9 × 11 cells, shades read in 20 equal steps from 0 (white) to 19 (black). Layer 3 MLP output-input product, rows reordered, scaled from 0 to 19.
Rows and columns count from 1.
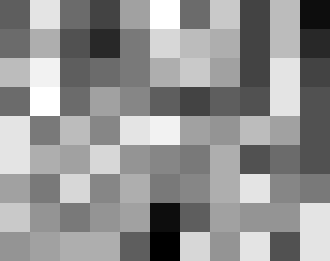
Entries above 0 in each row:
10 11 11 10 11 11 11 11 11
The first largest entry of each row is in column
11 4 9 7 11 9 2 6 6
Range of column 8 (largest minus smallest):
8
